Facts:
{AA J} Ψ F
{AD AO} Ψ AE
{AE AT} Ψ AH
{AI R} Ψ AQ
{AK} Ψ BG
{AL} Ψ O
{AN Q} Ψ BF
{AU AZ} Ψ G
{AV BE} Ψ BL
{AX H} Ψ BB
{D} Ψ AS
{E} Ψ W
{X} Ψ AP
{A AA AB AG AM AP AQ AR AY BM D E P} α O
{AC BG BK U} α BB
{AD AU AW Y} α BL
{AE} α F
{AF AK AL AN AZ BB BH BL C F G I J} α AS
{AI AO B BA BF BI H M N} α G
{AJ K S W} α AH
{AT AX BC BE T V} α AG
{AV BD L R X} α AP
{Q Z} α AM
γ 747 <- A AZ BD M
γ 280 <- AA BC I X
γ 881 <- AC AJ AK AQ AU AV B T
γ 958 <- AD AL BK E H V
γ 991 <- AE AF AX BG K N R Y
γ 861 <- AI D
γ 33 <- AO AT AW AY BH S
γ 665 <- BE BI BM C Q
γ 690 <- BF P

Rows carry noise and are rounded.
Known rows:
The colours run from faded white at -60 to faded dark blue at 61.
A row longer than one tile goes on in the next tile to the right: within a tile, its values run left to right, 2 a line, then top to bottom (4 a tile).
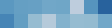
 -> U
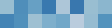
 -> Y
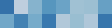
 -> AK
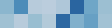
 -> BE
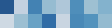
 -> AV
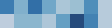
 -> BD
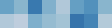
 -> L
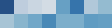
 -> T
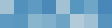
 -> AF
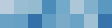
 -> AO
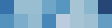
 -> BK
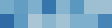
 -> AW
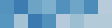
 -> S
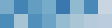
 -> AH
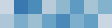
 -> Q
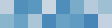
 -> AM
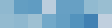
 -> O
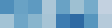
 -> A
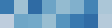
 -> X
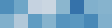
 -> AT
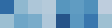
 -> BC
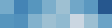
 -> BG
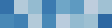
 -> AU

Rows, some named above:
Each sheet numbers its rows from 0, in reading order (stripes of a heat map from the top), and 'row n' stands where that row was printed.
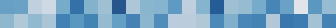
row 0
AG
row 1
AC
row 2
M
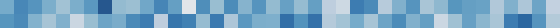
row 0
BG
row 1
M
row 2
AA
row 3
Q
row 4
A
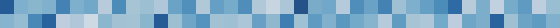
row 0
AJ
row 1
E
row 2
AX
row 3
C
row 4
AQ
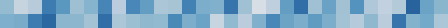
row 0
H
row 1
BM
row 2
V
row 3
BE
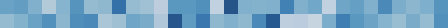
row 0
AY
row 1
BC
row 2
AJ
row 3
BH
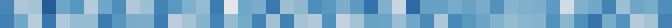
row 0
AD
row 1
AL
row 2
BI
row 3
R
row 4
BH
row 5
N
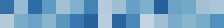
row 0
X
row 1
BL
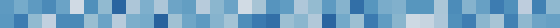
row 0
AZ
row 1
AQ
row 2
B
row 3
K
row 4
I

